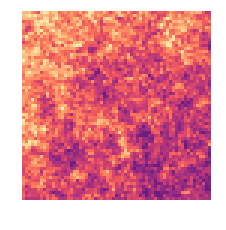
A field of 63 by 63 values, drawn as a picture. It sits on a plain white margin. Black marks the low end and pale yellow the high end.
Average level on the scale: 60%. Grain: blotchy. Stripes: none. Mirror symmetry: none. Ninth with the highest average: top left. Histogram: bell-shaped. Slope: up to the top left. Ninth with the lowest average: bottom right.
